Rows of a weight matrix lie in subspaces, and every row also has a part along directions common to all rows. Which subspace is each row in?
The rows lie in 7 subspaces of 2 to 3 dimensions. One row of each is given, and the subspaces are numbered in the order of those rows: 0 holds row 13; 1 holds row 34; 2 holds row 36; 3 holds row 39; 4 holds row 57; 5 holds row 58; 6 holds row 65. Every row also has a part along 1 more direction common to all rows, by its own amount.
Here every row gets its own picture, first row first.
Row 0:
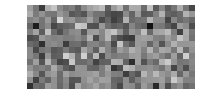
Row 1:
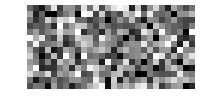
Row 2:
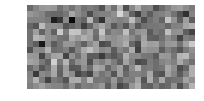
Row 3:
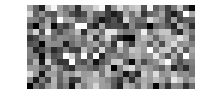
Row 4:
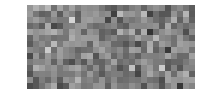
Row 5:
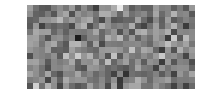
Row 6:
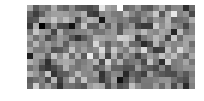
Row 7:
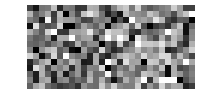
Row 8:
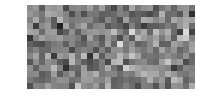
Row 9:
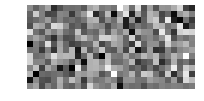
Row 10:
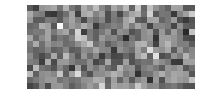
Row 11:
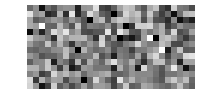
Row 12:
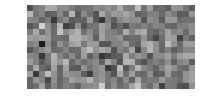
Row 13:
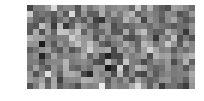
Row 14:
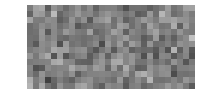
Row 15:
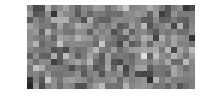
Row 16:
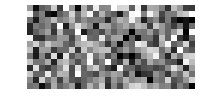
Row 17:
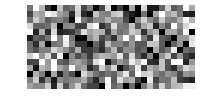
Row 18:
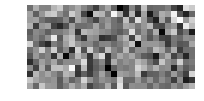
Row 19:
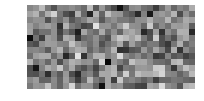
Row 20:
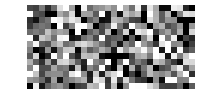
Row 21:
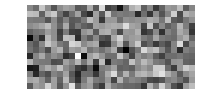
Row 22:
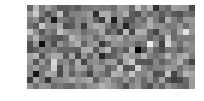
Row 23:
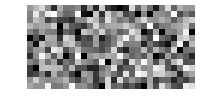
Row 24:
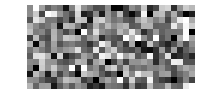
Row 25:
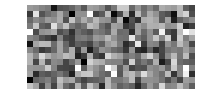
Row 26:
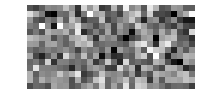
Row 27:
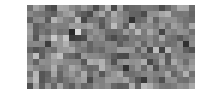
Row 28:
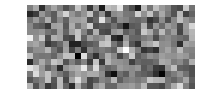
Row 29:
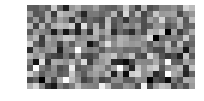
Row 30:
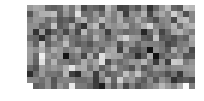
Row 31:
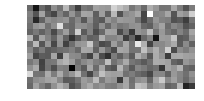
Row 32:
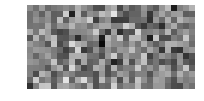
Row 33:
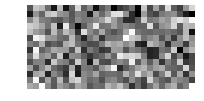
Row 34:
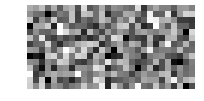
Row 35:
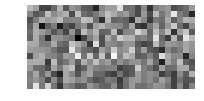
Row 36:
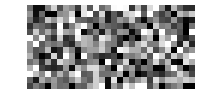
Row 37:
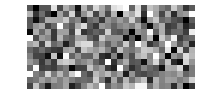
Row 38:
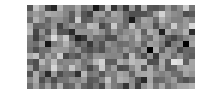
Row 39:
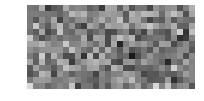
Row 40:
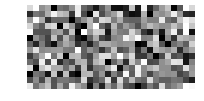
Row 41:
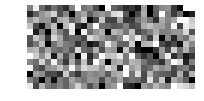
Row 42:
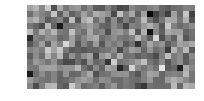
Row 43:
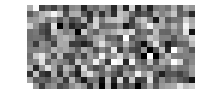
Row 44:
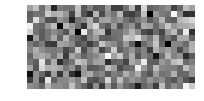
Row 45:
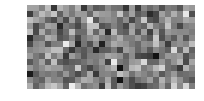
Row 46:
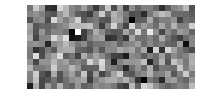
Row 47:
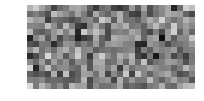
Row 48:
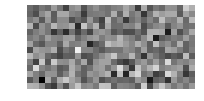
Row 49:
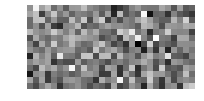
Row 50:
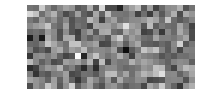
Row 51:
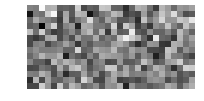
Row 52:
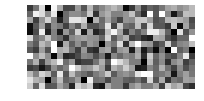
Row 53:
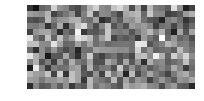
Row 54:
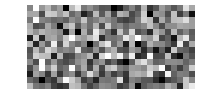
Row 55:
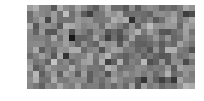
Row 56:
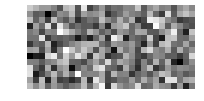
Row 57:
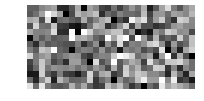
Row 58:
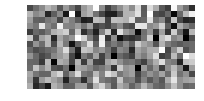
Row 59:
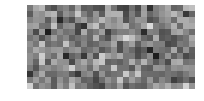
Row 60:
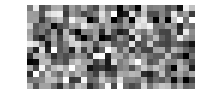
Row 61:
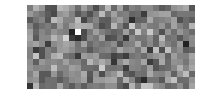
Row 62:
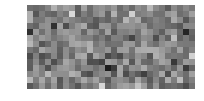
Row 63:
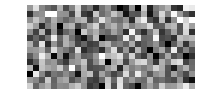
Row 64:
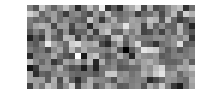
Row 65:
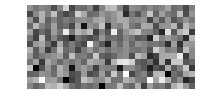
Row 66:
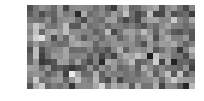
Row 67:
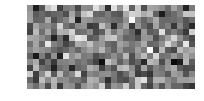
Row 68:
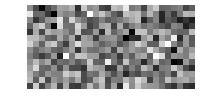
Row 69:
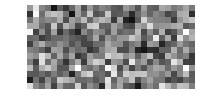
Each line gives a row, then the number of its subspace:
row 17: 4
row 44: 1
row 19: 2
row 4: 6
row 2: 0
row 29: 6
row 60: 0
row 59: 3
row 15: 1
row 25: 0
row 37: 6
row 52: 1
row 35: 5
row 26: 5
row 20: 4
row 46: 4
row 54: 6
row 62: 0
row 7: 4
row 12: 0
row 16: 3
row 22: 0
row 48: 6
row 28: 2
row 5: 5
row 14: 1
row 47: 1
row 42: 6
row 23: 2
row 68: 5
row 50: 2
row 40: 1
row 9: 0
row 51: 5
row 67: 4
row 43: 5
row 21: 2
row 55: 4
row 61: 4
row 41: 2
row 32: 5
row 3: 3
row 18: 0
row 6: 5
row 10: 5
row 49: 6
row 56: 1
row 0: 3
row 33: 3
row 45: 6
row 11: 5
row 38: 4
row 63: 0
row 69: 0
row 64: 2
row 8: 3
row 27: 4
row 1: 2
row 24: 6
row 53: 1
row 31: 6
